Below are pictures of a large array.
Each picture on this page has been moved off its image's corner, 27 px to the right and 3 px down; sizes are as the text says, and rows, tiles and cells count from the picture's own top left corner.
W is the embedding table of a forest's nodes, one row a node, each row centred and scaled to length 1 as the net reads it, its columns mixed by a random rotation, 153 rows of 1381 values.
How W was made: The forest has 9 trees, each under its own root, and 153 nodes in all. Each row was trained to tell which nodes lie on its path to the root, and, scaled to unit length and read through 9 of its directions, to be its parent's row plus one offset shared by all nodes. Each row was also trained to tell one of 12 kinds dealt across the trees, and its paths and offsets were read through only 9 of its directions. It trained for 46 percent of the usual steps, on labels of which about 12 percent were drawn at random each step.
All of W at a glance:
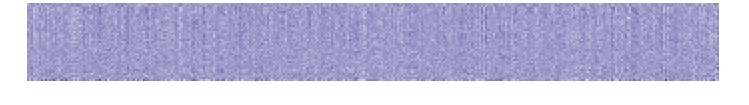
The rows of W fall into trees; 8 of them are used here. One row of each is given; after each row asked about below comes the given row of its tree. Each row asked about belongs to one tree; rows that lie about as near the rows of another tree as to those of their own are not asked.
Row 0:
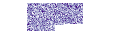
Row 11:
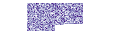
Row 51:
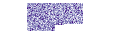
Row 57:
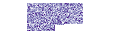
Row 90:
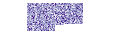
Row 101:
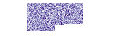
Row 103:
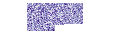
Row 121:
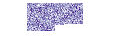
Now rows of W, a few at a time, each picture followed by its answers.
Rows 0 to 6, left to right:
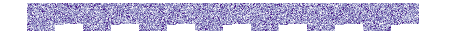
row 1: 57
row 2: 57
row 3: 51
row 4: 103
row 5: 57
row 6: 51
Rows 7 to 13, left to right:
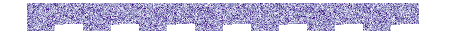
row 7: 11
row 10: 0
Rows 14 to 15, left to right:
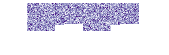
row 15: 103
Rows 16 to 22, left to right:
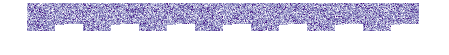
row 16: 0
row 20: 11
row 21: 90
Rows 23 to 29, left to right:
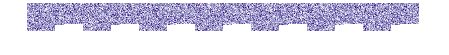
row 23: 51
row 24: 101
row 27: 51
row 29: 57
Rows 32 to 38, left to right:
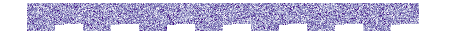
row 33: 103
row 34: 101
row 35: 121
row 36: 101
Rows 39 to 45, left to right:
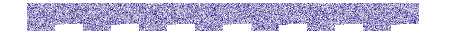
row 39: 0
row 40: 0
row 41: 90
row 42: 121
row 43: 51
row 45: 57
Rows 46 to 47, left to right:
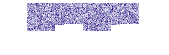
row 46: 51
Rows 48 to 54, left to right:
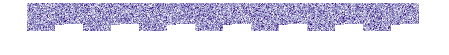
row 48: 0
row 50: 121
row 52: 51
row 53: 0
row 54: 51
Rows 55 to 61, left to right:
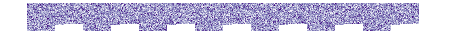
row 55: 11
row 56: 51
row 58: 90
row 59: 0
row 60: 11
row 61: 0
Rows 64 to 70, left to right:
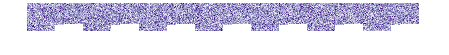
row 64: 0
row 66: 121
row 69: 0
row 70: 121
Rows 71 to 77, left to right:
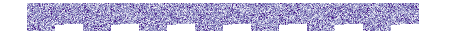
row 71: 51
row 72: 0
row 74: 57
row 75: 101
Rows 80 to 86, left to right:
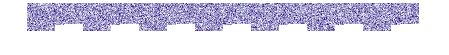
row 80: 0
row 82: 121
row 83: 57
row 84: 57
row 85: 103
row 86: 0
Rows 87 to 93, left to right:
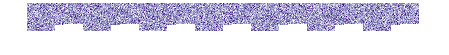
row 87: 121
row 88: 101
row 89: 51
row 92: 0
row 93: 101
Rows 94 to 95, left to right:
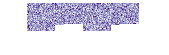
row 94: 11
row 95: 57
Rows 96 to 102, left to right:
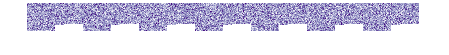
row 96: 101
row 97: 57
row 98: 121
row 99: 0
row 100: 103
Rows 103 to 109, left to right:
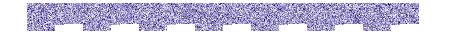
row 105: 121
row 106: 57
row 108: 11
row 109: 103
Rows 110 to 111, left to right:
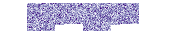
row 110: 57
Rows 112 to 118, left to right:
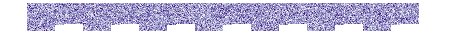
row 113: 121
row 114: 101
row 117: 101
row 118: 90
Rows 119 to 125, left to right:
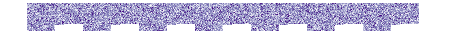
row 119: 103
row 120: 57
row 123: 103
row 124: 11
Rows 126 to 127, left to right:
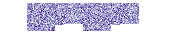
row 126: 51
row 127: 57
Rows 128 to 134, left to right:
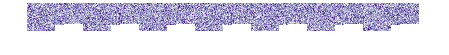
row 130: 51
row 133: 121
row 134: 101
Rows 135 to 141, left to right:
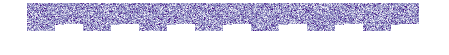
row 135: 121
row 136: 103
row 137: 103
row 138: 121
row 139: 11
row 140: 0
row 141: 57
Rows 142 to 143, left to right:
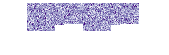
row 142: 51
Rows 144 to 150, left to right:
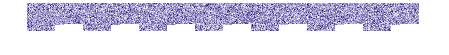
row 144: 11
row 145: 51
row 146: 57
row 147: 57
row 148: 11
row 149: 0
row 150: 103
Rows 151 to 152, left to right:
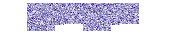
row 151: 0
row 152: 103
